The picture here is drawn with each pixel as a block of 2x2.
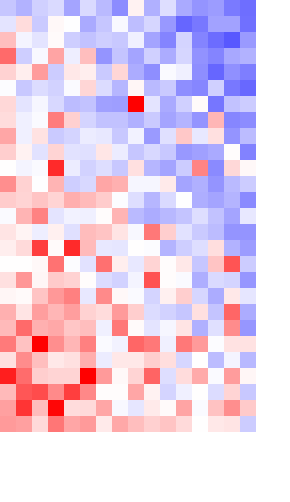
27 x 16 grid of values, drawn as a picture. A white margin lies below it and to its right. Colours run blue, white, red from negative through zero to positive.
The halves do not mirror each other. The texture is fine-grained noise. There are no regular stripes. The field climbs toward the bottom left. The ninth with the lowest average is the top right.
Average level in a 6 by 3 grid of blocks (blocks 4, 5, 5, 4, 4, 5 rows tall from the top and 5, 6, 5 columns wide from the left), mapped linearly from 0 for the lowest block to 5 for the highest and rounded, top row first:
210 | 321 | 321 | 432 | 533 | 543
